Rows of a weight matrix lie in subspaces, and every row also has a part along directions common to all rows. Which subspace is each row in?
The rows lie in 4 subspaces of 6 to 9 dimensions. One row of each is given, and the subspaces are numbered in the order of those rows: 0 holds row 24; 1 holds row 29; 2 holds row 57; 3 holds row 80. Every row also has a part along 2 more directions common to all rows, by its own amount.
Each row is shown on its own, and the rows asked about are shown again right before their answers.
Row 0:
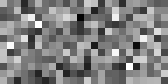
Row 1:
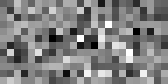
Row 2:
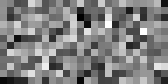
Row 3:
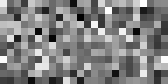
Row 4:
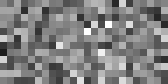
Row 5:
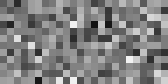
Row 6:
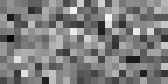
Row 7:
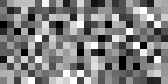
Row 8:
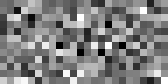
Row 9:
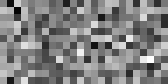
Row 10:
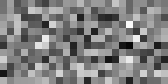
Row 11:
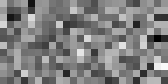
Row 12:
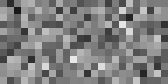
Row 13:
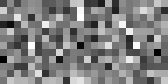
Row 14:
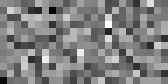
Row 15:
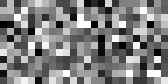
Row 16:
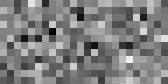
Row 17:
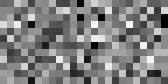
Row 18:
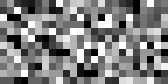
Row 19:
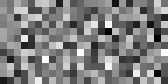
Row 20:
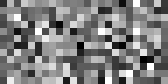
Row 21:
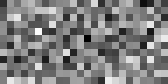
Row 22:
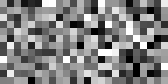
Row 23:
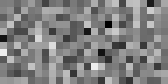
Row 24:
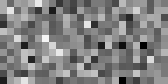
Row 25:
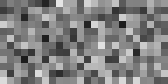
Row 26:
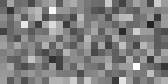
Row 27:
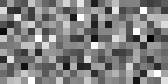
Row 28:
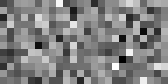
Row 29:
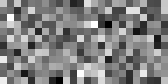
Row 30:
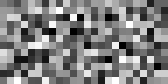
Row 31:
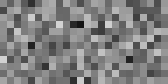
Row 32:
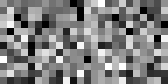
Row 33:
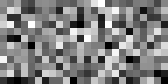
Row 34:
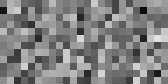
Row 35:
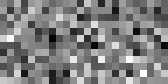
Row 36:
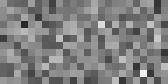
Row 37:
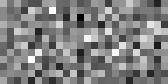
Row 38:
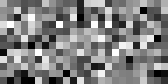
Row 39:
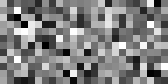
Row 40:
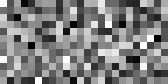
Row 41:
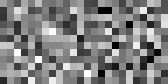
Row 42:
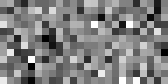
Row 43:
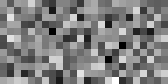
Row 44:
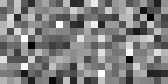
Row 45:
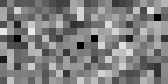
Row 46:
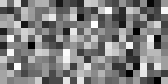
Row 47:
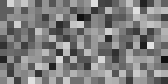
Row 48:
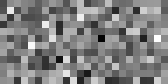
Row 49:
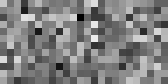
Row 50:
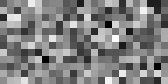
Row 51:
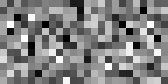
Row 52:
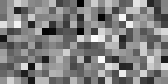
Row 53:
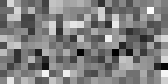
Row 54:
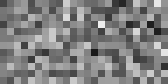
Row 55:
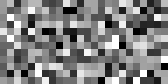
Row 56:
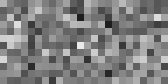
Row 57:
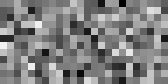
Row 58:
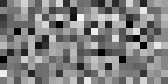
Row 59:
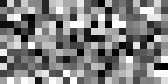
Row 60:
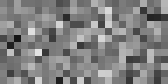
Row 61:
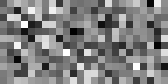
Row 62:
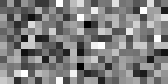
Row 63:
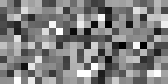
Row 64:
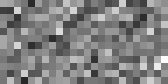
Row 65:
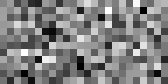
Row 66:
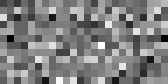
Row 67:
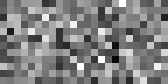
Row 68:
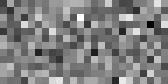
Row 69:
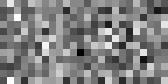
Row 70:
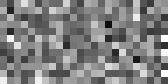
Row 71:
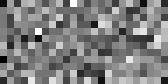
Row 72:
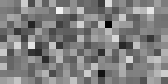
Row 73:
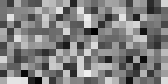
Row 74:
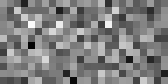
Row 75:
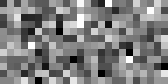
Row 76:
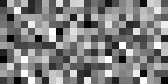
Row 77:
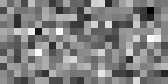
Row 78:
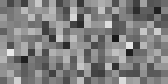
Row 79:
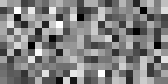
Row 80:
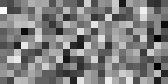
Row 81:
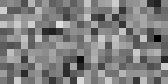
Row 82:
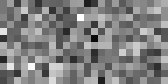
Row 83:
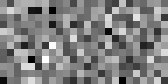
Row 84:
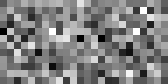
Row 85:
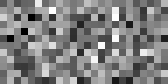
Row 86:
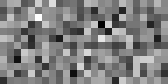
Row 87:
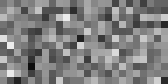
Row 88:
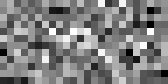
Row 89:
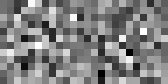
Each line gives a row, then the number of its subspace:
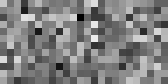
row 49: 2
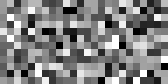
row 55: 2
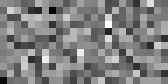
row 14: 0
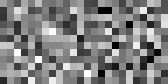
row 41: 3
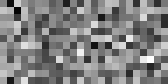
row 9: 3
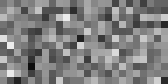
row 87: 2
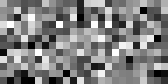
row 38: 3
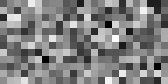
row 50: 3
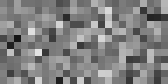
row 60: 2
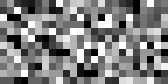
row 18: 0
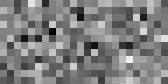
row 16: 1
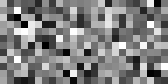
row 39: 0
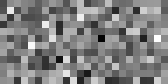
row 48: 3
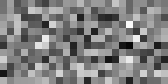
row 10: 1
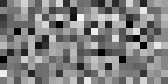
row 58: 1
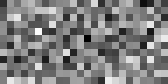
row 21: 1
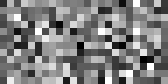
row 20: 3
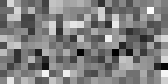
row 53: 3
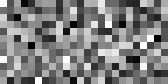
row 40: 1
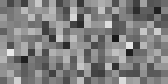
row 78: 1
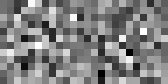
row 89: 1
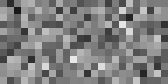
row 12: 3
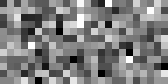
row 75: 3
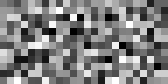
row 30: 1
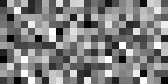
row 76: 1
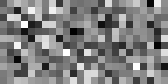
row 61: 0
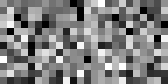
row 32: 2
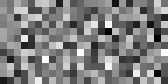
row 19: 0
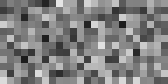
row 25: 0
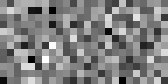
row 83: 0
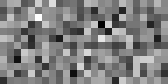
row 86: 0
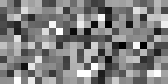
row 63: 3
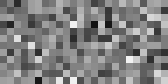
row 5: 2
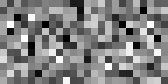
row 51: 2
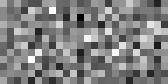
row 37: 0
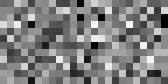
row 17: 3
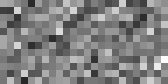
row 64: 3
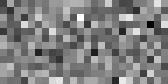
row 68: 0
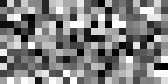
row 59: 3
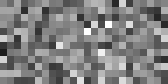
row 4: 2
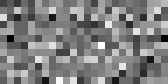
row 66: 2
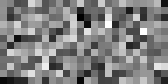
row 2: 1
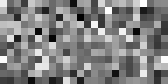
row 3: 1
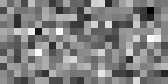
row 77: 3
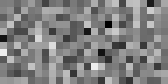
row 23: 2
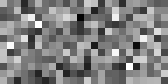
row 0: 2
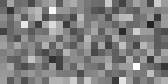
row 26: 0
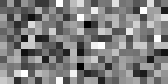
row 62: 0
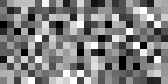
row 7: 1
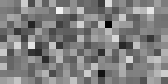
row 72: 3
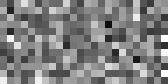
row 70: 0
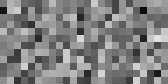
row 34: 3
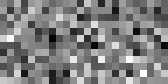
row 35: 2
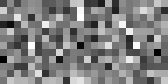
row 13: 2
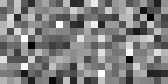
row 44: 1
